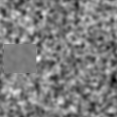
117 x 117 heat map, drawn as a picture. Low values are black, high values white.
Stripes: none. Odd patch: calmer, in the middle left. Grain: blotchy. Lone odd cells: none. Calmest part: middle left. Average level on the scale: 50%.
